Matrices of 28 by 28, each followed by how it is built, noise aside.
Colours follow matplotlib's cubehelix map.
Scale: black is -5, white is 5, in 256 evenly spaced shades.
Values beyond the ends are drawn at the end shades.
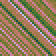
Toeplitz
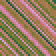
Toeplitz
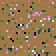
sparse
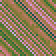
Toeplitz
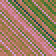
Toeplitz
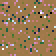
sparse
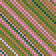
Toeplitz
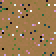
sparse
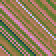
Toeplitz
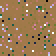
sparse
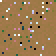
sparse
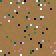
sparse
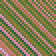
Toeplitz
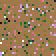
sparse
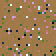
sparse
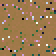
sparse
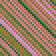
Toeplitz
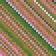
Toeplitz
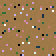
sparse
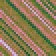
Toeplitz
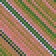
Toeplitz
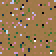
sparse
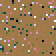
sparse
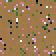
sparse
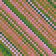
Toeplitz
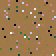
sparse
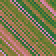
Toeplitz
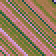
Toeplitz
